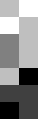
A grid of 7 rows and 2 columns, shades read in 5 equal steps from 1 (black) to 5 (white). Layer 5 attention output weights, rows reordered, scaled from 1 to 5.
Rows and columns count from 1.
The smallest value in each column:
1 1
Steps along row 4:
up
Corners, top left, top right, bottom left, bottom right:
4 5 1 2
